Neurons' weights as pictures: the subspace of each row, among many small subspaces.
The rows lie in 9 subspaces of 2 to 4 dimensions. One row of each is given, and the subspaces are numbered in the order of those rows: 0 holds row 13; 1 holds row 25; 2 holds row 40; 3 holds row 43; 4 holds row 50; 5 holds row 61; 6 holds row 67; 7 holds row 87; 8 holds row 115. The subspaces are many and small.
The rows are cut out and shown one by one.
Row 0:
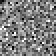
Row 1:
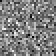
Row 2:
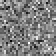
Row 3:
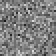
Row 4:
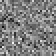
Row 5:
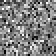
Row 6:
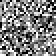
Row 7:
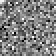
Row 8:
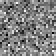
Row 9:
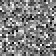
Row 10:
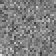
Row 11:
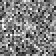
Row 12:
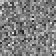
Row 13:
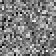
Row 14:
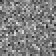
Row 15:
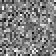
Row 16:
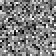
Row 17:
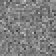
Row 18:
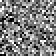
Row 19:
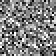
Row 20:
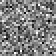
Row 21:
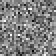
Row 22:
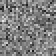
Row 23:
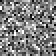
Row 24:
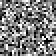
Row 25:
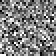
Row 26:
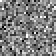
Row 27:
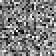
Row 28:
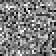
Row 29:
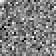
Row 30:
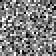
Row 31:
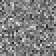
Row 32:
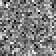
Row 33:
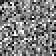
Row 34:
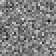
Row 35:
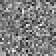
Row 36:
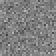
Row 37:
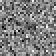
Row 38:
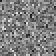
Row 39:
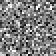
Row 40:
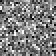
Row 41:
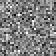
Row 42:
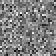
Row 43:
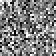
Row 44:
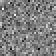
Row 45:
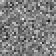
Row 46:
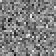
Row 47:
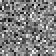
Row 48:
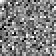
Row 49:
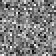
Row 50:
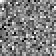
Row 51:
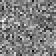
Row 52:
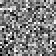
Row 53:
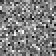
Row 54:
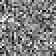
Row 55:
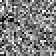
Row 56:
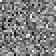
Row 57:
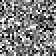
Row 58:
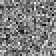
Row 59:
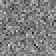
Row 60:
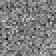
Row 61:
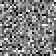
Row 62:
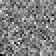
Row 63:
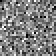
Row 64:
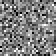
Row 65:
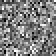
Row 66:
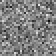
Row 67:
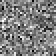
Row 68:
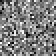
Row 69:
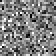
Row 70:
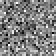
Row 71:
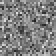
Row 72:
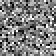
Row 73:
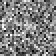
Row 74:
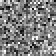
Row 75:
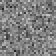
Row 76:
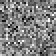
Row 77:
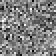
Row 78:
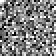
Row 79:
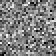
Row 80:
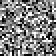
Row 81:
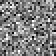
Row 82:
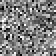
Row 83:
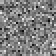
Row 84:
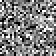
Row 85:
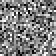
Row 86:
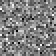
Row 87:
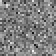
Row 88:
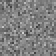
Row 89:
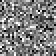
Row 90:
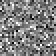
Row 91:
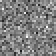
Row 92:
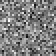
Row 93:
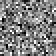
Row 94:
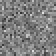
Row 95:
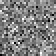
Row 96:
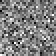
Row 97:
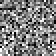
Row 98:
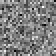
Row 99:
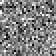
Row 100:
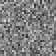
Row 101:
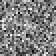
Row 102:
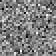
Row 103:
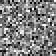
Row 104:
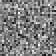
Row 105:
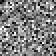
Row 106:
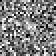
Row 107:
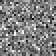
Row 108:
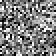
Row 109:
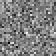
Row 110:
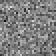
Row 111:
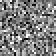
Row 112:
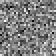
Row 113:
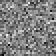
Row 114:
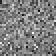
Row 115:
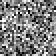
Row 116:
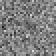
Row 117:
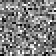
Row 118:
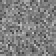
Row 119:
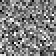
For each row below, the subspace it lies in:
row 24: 7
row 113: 7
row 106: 2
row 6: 3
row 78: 4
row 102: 4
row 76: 1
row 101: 8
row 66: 4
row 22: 1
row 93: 7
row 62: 1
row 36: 8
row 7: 4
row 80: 7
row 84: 6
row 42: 5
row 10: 1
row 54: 1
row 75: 3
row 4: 1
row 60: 6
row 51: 6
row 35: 3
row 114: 7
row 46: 0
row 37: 2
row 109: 3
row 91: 4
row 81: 3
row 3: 8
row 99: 3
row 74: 5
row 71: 0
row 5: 5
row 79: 7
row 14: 2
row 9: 6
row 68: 3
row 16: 2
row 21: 8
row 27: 0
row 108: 6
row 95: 1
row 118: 7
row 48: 4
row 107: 2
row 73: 8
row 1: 0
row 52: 1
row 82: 6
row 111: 3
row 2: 5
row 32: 7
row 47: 5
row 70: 8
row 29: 4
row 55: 1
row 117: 7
